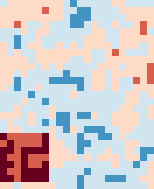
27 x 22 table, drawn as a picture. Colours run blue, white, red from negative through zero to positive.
In the bottom left lies a patch that is higher than the rest. The halves do not mirror each other. The texture is blotchy. The bottom left is the ninth with the highest average.
